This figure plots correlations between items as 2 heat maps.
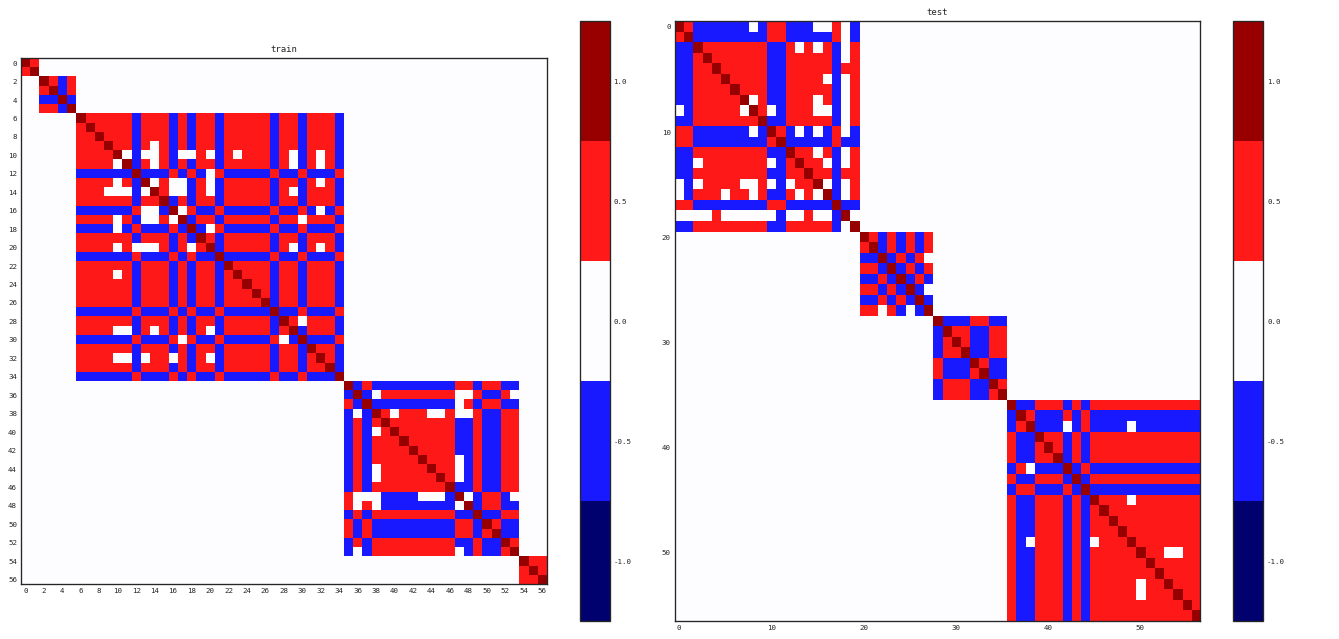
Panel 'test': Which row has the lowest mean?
42
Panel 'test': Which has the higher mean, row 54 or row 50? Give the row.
54
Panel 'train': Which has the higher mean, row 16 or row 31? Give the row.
31
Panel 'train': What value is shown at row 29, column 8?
0.5
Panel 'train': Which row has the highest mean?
28
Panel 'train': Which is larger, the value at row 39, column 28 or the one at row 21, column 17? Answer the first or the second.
the first
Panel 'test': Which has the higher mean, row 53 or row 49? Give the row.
49
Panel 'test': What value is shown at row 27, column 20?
0.5
